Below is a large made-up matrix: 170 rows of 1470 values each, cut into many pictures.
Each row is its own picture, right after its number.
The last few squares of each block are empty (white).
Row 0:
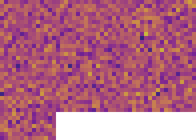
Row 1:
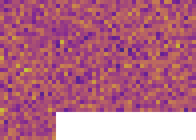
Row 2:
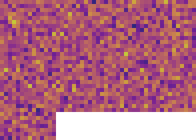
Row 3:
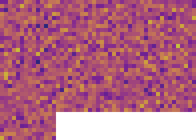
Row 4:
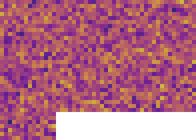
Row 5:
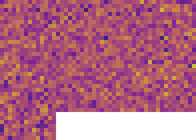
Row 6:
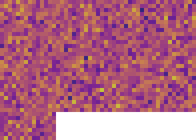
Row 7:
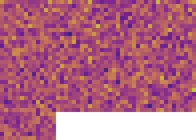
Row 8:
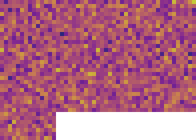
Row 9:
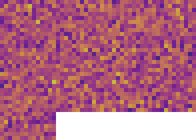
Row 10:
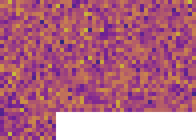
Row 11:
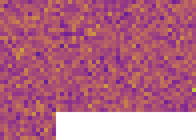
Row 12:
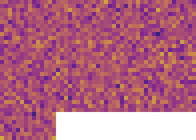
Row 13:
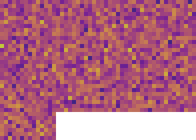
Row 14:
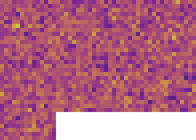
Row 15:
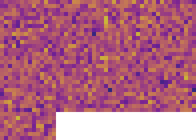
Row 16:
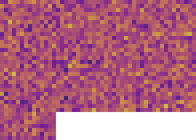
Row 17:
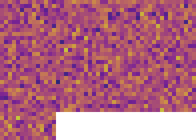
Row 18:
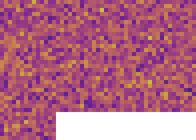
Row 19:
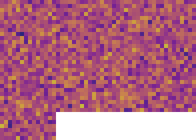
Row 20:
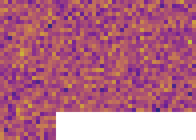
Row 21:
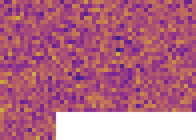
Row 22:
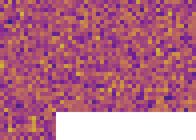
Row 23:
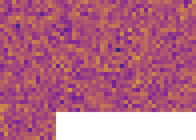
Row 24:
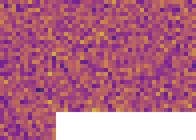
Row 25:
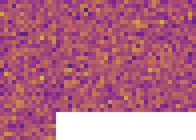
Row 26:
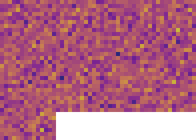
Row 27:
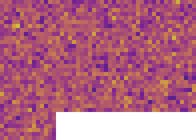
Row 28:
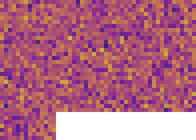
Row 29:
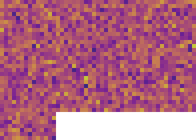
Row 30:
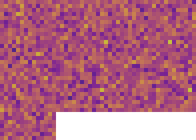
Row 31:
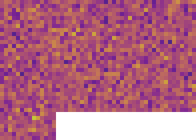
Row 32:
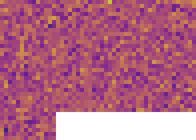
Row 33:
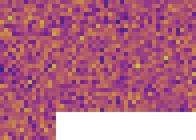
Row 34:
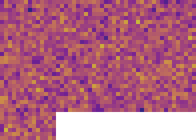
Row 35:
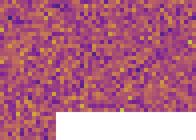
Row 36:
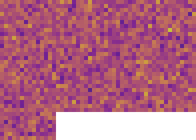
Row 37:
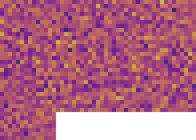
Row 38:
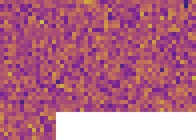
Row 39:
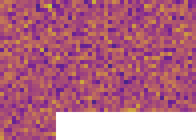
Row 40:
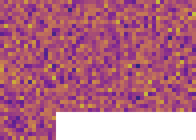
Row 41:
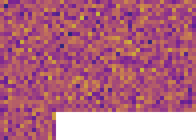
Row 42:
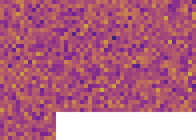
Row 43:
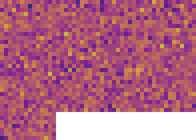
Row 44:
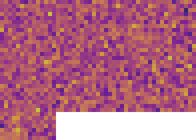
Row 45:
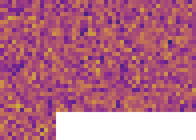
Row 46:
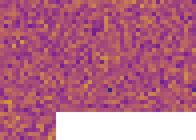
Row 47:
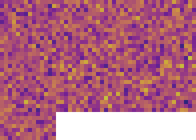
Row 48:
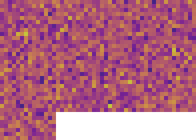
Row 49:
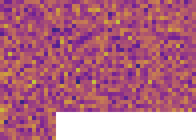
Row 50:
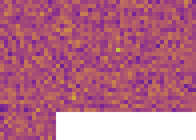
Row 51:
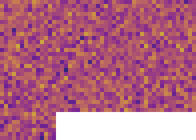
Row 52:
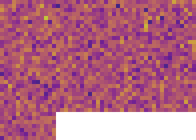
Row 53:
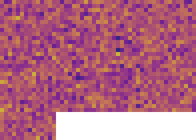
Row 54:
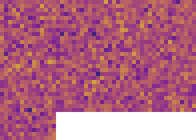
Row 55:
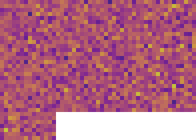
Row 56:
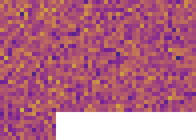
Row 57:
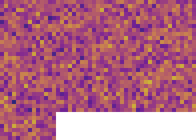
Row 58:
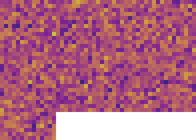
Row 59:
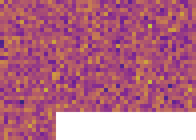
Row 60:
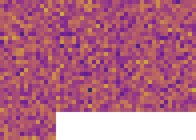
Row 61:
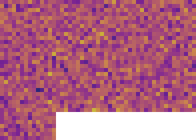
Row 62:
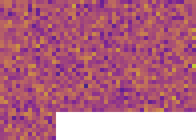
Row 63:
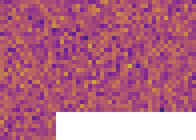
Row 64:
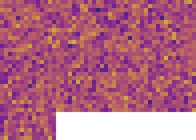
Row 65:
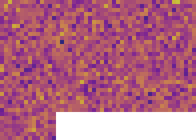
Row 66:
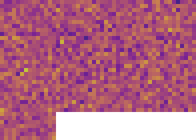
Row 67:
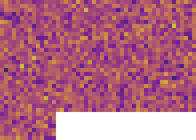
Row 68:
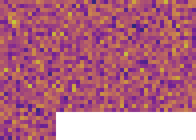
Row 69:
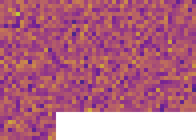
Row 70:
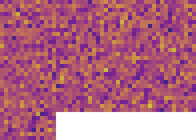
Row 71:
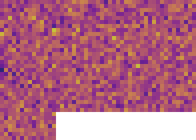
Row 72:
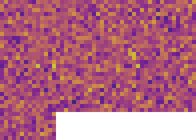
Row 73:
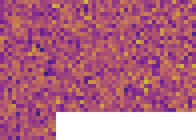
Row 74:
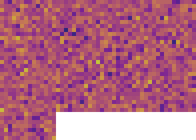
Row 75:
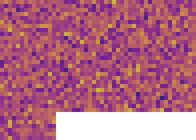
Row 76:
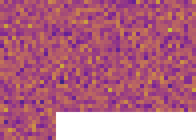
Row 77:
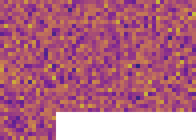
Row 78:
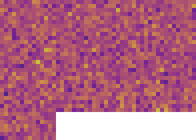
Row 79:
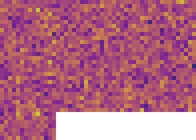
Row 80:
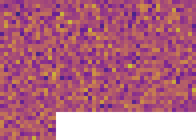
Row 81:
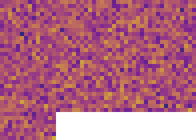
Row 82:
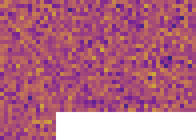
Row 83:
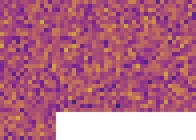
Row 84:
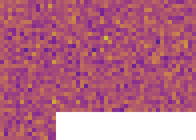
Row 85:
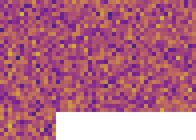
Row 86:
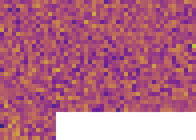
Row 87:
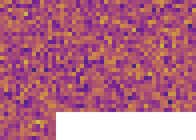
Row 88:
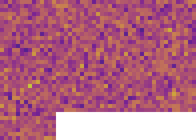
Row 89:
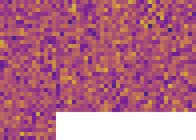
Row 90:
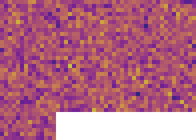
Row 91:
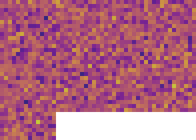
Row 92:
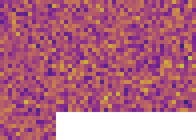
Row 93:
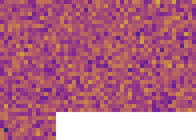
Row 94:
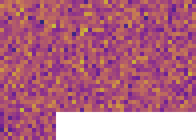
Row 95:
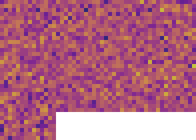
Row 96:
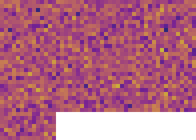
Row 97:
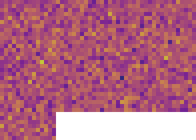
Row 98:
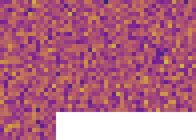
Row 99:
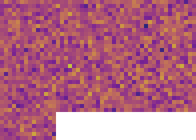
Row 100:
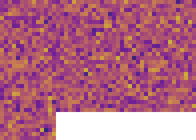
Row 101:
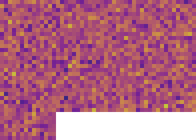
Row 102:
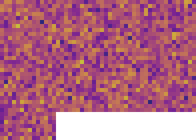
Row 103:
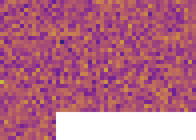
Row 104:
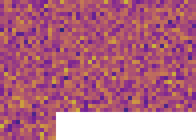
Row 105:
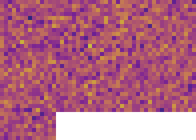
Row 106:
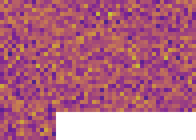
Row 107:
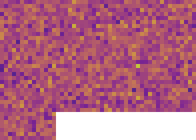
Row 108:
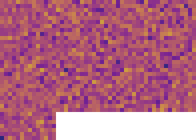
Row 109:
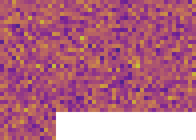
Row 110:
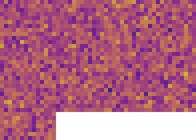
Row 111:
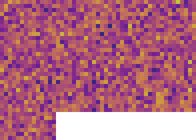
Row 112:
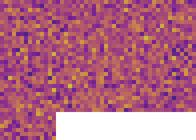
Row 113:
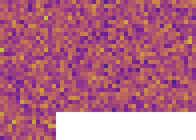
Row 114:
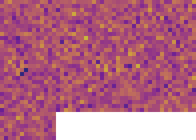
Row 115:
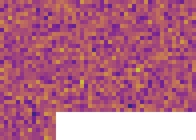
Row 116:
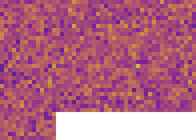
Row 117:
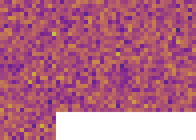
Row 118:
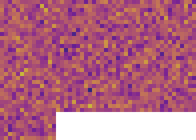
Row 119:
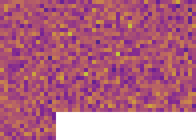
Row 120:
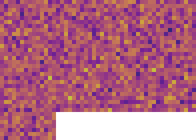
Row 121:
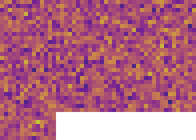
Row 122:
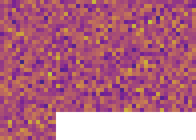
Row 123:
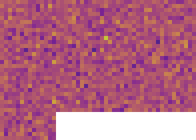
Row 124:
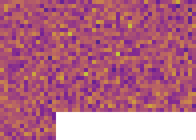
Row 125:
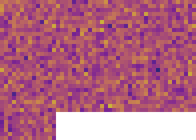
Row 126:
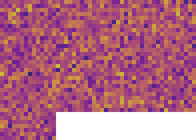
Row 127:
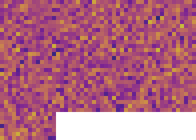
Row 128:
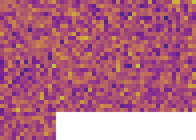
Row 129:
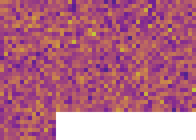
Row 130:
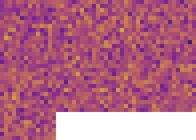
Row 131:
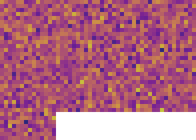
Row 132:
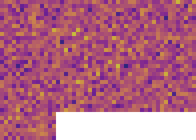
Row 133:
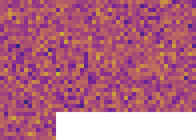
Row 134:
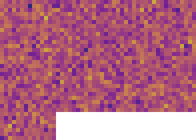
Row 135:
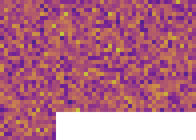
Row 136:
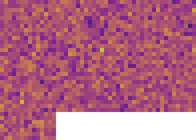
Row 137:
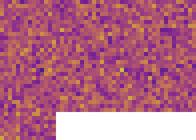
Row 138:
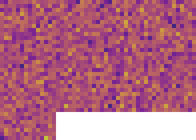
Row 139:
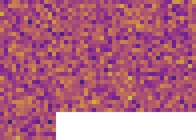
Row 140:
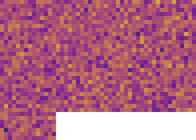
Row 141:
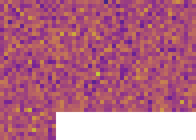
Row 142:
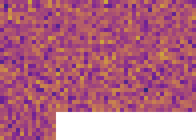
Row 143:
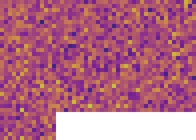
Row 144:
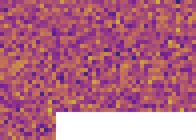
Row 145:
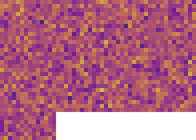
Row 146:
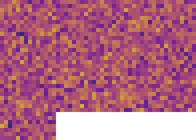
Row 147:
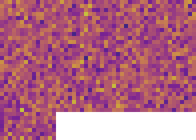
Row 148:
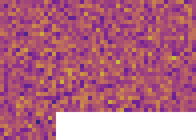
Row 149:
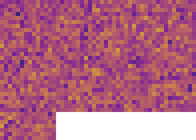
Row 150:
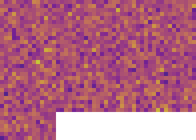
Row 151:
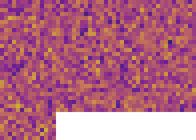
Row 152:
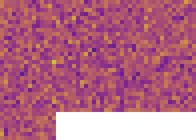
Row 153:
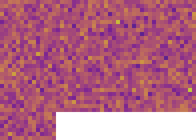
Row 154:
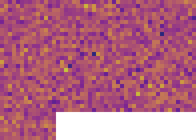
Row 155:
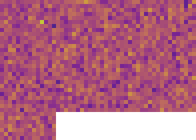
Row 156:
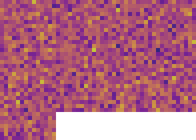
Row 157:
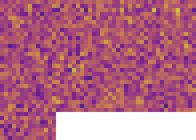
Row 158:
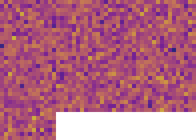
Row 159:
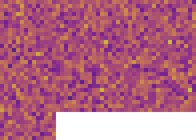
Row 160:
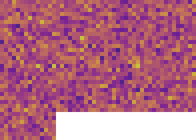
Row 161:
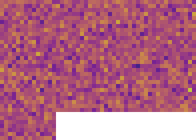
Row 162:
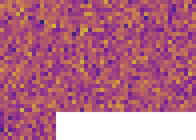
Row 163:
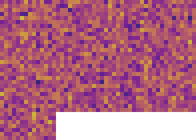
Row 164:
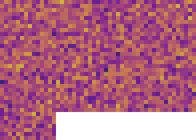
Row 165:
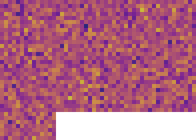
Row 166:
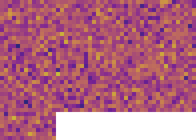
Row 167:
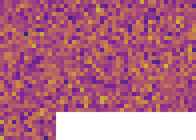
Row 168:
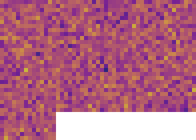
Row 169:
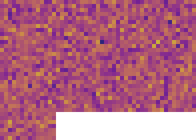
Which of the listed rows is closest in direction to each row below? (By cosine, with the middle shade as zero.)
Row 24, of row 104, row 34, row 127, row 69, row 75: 75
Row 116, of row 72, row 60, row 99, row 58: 72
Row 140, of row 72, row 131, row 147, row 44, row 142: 131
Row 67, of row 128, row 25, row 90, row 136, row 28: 136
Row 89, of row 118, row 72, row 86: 72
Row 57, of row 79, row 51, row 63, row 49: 51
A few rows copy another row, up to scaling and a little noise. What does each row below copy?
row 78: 150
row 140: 93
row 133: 166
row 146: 19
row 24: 61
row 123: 84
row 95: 5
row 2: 68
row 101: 16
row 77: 40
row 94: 162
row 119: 124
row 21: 53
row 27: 14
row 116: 107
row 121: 87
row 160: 109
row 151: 45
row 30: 159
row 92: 47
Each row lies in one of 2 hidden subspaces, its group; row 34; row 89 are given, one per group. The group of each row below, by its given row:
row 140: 34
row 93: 34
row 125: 89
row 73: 34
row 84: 34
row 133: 34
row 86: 34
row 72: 89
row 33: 89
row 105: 89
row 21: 89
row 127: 34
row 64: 89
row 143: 89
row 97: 89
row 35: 34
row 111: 89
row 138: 34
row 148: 34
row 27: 89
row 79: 34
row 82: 34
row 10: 89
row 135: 89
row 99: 34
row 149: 89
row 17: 89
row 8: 34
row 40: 89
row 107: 89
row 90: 34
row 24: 34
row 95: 34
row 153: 89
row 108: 34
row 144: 89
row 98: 34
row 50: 89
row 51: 34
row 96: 34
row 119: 89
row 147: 89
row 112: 34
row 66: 89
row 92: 34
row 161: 89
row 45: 89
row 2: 34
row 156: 34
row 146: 34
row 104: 34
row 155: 89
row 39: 34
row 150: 34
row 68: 34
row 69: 89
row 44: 34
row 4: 34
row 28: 34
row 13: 89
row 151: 89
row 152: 34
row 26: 89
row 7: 89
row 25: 34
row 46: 89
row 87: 34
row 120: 89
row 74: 89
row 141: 89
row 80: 89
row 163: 34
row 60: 89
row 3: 34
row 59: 89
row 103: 89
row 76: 89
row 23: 89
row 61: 34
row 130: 34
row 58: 89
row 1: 89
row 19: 34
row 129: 89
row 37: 34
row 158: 89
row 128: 89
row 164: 89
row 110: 89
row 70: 89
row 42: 89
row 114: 89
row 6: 89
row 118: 89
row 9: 34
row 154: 34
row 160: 89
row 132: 89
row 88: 34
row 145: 89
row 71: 89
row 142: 34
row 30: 89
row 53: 89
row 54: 89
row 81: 34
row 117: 89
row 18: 34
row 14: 89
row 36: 89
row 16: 34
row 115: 34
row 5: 34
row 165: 89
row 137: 34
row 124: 89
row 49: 89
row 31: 89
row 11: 89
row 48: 34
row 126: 34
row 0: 34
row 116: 89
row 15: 89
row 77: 89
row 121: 34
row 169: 34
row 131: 34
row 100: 89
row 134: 34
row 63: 89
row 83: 89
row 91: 34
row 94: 89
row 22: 89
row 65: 89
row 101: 34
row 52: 34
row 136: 34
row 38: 89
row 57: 34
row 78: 34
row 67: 34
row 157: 34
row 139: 34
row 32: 34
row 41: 89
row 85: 89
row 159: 89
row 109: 89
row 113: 34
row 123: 34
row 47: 34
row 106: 89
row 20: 34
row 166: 34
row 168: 89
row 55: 34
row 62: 34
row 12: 34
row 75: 34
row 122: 34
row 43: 34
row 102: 89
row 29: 34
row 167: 34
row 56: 89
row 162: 89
